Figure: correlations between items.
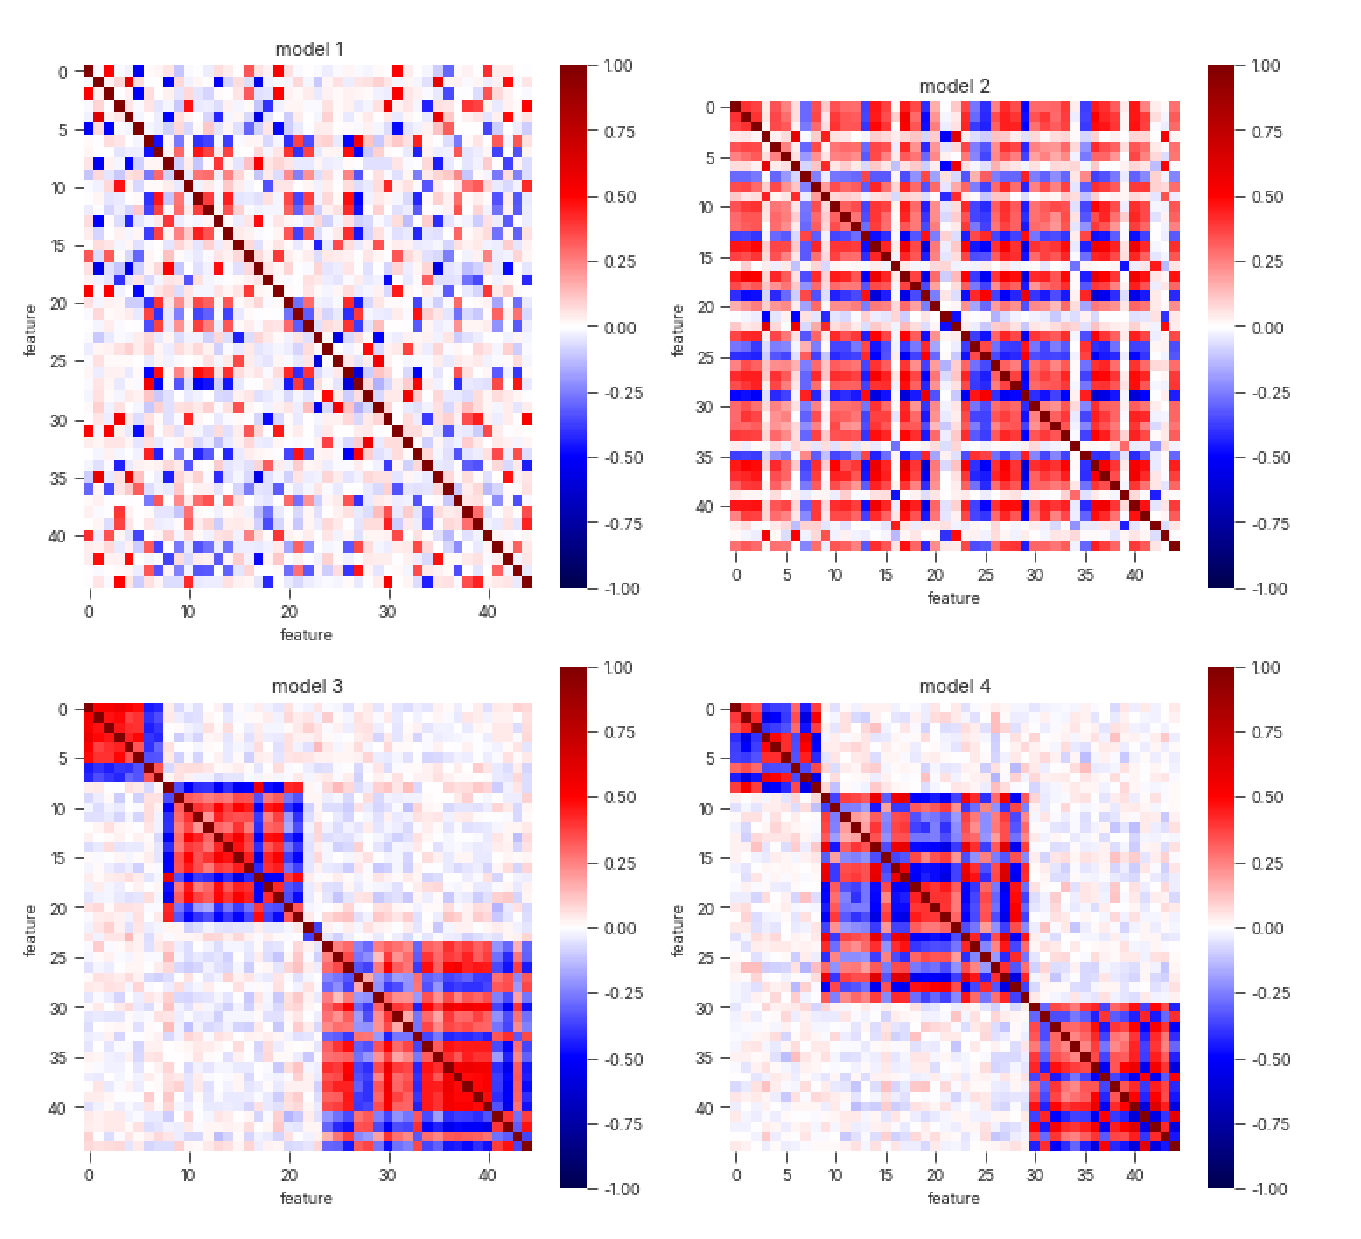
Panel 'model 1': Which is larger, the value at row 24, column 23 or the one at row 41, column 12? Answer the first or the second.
the first
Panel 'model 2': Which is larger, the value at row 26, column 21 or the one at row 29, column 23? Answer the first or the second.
the first
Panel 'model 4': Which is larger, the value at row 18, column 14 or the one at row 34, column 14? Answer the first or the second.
the second
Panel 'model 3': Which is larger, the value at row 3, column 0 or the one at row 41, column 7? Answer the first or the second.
the first
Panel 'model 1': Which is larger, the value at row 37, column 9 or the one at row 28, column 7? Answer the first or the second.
the first
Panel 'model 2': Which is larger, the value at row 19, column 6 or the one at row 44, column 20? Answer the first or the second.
the second
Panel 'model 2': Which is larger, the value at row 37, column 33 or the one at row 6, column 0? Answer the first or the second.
the first
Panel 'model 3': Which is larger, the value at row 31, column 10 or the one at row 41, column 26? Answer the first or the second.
the first
